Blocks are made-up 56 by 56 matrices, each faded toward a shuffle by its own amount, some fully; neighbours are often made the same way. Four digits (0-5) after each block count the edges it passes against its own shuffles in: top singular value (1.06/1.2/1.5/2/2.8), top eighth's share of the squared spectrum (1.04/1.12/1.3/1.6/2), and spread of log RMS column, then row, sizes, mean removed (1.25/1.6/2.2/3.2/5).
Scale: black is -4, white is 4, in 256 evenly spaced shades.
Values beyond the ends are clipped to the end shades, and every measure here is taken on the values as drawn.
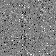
1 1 1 0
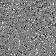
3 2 0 1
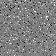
2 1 0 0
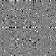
4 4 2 2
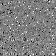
3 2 1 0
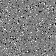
0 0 0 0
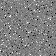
0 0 0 0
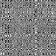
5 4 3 3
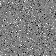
0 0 0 0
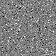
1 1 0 0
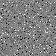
2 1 0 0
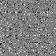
3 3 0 2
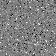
0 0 0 0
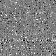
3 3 0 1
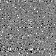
3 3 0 2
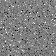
0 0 0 0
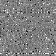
3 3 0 2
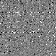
3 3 1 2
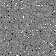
2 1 0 1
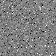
1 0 0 0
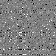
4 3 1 2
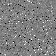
1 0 0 0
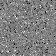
1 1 0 0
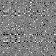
4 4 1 2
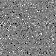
3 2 0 1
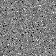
0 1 1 0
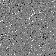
2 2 0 0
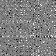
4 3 1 1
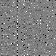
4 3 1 0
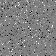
0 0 0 0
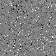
1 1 0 0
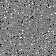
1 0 0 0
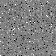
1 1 0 0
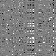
4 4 2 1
